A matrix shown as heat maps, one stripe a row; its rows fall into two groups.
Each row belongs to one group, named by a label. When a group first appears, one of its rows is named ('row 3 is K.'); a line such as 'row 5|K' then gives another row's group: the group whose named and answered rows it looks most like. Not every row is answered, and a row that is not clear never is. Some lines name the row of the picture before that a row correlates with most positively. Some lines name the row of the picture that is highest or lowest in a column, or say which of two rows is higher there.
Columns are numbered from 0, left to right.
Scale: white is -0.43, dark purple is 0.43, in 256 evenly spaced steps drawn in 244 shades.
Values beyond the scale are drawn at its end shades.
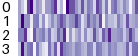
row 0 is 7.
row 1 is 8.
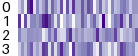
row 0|7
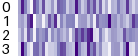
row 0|8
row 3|8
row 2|7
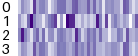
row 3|8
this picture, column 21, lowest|2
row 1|7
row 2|8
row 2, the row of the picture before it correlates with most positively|0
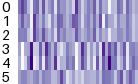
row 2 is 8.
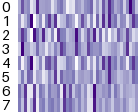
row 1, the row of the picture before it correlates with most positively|4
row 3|8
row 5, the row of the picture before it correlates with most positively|4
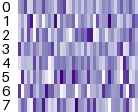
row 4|8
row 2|7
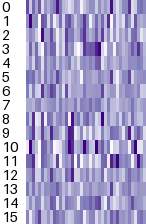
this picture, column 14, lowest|8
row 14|7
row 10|8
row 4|7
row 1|8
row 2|8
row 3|7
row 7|7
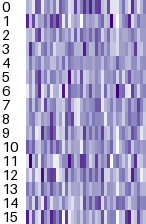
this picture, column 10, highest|1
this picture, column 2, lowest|0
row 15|8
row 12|8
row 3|8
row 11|8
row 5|7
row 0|7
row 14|7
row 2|7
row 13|8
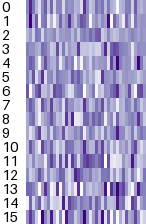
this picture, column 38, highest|6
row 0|8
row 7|8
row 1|8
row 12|7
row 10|8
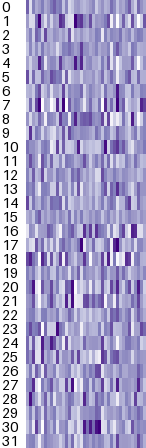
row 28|8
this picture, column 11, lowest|16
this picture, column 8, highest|24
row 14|8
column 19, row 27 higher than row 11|No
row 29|7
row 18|8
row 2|7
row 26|7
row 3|8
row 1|7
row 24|8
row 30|7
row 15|7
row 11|8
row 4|7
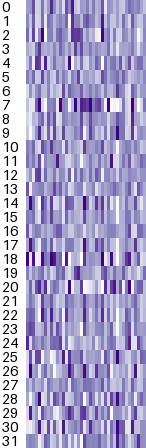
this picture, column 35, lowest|20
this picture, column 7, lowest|20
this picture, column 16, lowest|31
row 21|8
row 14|8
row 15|8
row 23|8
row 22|8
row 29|8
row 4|7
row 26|8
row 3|7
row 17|8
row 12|7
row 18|8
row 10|8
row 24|8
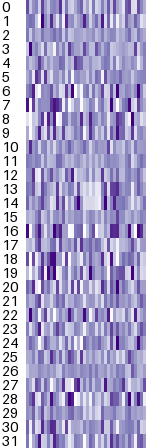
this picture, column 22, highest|16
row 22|8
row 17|7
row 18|8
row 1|8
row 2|8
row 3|8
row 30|8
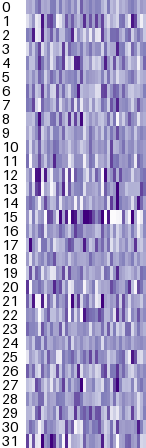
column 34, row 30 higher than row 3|Yes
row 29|7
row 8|7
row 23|8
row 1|8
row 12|7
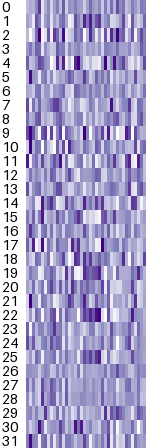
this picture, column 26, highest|4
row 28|8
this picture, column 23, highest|22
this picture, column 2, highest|17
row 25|7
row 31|8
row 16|8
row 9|8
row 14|8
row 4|7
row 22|7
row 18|7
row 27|8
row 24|8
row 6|7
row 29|7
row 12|7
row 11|8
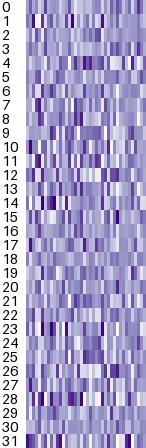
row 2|7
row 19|8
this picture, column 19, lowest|28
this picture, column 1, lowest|14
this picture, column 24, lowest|28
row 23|8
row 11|7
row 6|8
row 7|7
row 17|8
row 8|7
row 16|7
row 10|8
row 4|7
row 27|8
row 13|7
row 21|7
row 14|8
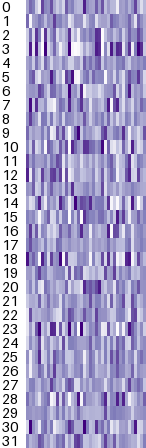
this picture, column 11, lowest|3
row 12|8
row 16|8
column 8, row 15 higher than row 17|No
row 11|8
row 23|7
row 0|8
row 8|8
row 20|7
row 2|7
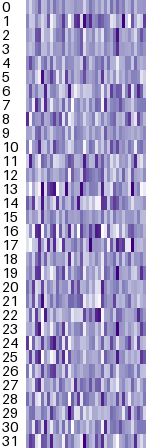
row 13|8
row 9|7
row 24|8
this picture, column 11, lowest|17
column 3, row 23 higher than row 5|Yes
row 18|7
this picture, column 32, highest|1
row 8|8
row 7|7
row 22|7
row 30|7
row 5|8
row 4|8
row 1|7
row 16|7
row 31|8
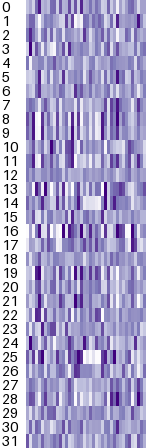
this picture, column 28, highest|28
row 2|8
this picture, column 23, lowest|25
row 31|8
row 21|7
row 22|7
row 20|7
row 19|7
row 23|8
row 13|7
